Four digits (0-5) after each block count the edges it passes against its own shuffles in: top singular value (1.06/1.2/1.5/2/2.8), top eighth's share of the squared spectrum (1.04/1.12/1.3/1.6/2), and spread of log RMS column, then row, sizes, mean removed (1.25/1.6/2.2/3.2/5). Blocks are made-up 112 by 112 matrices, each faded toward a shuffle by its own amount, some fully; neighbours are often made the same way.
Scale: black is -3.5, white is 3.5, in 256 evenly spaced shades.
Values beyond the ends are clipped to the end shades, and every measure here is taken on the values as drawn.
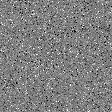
0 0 0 0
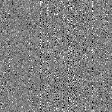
2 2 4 0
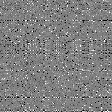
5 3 1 2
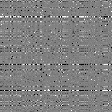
5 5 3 3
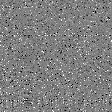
4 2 0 1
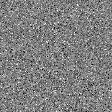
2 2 1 0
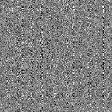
4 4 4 2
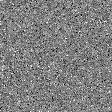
1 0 0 0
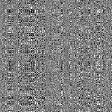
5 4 4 2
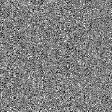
3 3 3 1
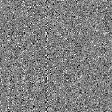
3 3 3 1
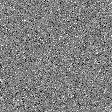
0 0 0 0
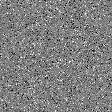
2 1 0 0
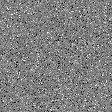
2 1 0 0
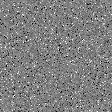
2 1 0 0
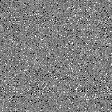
4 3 2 2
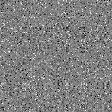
4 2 1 1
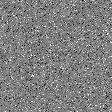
0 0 0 0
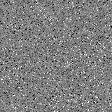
0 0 0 0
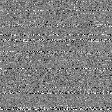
2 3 0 4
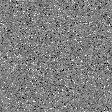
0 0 0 1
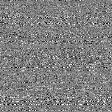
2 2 0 4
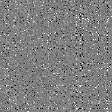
4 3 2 2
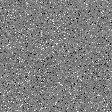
2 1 0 0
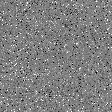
2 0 0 0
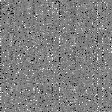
4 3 2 1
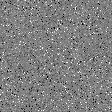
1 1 0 0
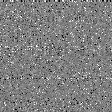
3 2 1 2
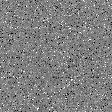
0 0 0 1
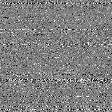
2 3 0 4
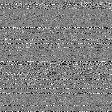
2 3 0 4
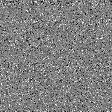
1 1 0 2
